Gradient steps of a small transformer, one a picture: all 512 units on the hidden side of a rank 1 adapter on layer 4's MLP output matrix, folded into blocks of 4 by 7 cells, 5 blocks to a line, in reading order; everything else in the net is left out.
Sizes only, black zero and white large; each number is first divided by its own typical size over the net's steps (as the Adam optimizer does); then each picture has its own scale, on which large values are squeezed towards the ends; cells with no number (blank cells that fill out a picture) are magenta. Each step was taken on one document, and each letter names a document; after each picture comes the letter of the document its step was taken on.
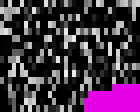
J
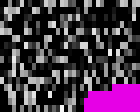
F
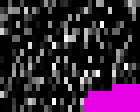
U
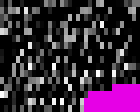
U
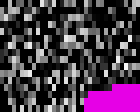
F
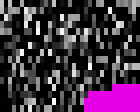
J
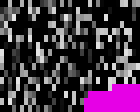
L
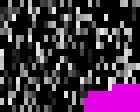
L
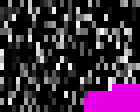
L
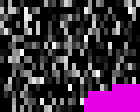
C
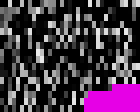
L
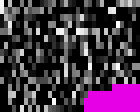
J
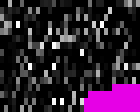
U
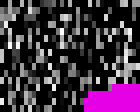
L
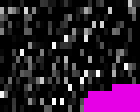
U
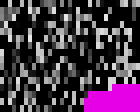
L
